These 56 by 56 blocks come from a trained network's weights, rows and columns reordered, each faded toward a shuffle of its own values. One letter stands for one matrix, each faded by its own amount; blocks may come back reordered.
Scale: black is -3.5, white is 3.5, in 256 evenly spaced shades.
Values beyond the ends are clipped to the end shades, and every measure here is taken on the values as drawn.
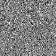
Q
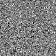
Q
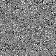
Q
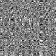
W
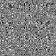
W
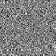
W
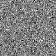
Q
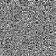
W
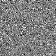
Q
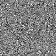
Q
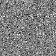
Q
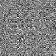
W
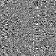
W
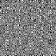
W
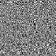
W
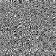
W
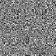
W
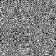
W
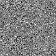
Q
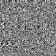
W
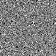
Q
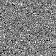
Q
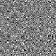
W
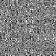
W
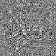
W
